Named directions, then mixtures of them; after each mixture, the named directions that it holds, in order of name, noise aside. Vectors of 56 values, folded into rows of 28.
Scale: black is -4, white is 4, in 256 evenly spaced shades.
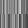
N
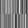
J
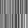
J, N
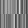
J, N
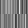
J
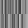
N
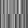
J, N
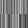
J, N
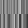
N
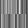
J, N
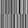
J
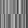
J, N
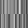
J, N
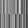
J, N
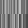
N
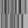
N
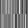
J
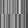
J, N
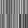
J, N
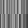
N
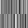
J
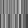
N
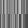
N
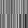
J, N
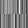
J, N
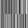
J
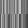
N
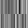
J, N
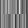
J, N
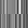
J, N
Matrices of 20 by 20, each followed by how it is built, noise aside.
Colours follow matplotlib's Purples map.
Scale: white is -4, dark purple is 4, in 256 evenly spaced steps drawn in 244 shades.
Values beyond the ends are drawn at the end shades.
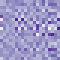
low rank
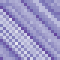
Toeplitz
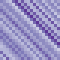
Toeplitz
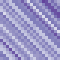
Toeplitz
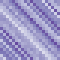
Toeplitz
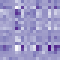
low rank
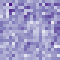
low rank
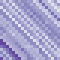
Toeplitz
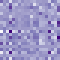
low rank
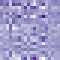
low rank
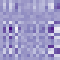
low rank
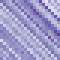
Toeplitz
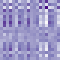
low rank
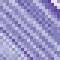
Toeplitz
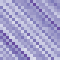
Toeplitz
